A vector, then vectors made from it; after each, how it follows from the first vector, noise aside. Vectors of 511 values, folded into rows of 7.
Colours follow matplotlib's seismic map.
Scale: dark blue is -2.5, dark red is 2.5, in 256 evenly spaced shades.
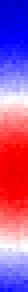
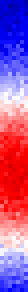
copied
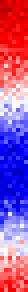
negated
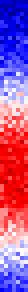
copied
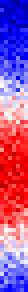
copied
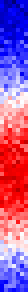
copied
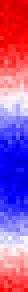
negated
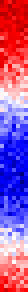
negated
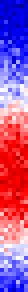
copied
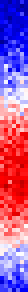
copied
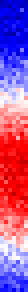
copied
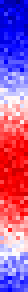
copied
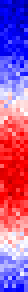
copied
